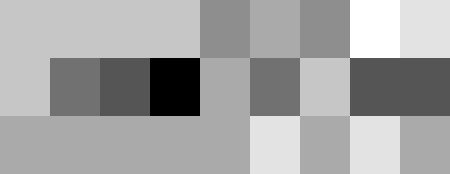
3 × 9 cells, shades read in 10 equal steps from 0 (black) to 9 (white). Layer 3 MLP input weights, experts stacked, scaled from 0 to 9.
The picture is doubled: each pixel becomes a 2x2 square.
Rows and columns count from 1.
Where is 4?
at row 2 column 2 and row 2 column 6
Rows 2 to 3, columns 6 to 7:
4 7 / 8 6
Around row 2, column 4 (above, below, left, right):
7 6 3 6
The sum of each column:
20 17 16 13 17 18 18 20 17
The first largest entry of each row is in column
8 1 6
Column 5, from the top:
5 6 6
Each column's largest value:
7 7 7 7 6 8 7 9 8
